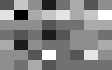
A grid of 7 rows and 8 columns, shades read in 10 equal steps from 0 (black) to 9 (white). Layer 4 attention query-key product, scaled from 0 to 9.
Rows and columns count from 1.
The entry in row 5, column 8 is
6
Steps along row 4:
down up down up up same down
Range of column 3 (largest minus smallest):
3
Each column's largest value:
8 7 6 9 8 6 8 9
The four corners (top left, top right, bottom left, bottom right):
3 5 5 4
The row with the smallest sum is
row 4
